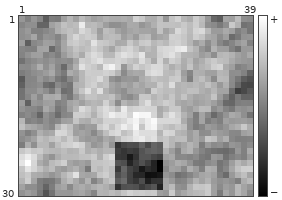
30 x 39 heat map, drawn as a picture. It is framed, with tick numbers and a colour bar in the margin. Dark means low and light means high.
An odd patch, lower than its surroundings, sits in the bottom middle. The texture is blotchy. The bottom middle is the roughest part. The bottom middle is the ninth with the lowest average. The ninth with the highest average is the centre.
